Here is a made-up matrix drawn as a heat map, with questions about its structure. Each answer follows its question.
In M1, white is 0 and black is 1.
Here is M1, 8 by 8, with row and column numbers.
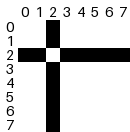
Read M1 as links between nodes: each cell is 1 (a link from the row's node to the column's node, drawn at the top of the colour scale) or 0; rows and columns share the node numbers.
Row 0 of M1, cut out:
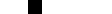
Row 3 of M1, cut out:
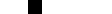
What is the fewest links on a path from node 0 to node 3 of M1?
2
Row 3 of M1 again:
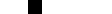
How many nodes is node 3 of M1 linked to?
1
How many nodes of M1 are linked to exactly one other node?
7
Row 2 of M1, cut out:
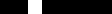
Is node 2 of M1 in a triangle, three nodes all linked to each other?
no
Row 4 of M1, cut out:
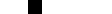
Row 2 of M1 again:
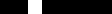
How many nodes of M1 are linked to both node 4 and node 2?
0
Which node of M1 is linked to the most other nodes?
node 2
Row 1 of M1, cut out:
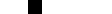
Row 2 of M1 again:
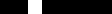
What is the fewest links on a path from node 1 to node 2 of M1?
1
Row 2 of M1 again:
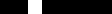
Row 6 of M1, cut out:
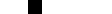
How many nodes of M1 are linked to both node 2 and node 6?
0
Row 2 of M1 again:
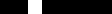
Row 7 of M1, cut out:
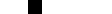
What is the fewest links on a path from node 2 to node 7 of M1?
1
